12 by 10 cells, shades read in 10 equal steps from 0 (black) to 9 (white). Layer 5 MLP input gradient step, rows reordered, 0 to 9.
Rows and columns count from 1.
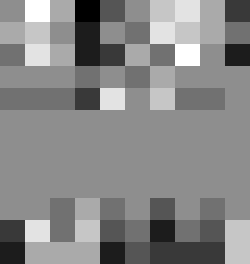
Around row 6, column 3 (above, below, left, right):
4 5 5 5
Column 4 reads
0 1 1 4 2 5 5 5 5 6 7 6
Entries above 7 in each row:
2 1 2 0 1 0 0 0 0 0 1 0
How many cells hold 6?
11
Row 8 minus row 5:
1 1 1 3 -3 0 -2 1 1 0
